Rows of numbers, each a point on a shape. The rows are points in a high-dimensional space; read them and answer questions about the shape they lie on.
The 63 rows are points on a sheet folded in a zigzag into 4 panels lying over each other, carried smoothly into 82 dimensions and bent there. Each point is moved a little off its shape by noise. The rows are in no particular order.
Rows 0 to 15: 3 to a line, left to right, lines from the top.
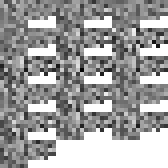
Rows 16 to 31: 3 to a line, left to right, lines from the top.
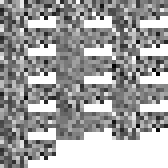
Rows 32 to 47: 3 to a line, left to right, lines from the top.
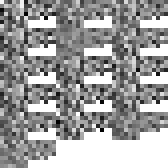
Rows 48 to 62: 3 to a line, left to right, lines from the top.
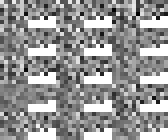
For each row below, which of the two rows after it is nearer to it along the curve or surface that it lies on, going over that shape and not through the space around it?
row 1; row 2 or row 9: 2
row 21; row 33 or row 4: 33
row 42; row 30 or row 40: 30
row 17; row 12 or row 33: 33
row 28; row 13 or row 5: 5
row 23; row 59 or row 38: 38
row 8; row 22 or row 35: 35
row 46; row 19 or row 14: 19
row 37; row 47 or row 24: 24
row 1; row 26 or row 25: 25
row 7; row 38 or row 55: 38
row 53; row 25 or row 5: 25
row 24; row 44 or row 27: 44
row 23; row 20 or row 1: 20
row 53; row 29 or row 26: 29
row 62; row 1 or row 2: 2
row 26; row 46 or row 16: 16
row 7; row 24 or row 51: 24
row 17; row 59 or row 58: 58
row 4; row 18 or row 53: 18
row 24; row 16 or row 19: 16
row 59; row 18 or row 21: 18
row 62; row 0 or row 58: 0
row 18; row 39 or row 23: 39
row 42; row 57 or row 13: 13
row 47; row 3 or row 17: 17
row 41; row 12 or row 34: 12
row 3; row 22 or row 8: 22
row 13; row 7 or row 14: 7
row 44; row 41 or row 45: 45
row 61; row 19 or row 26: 19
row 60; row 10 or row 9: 9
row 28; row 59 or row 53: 59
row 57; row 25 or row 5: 25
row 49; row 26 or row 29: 29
